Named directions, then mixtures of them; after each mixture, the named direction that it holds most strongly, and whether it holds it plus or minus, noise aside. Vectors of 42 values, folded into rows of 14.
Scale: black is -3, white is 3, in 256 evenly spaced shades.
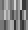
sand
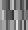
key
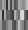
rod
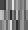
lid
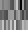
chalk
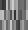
lid, plus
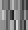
key, plus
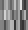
sand, plus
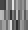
lid, plus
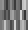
sand, minus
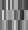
rod, minus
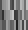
key, minus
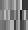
sand, plus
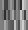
sand, minus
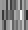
rod, plus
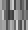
key, plus
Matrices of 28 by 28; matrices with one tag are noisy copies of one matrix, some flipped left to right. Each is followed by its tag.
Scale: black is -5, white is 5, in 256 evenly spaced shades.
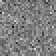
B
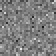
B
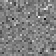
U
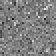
U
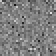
B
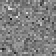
U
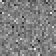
B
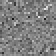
U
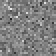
U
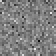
B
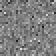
B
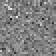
U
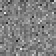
B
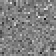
U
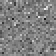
U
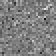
U
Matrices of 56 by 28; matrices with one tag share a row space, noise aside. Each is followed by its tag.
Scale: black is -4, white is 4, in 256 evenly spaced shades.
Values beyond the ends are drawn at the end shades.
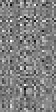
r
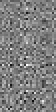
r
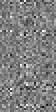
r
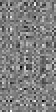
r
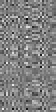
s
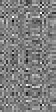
s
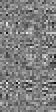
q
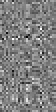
s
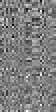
s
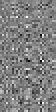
s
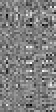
q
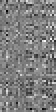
q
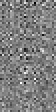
r
